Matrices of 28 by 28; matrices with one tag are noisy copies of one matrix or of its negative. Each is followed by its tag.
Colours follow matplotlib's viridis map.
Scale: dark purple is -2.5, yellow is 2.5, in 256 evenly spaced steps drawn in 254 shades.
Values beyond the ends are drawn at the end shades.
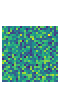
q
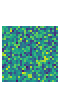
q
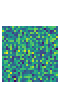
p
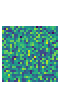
p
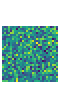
q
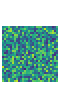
p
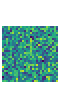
q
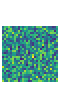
p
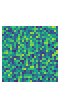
p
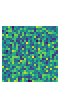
p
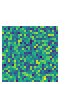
q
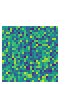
q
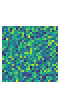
q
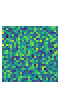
p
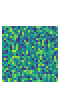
p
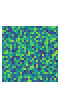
p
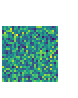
p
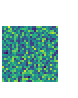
p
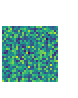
p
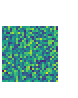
q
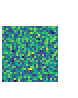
p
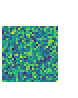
q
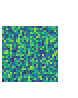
p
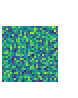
p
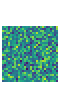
q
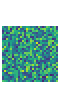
q
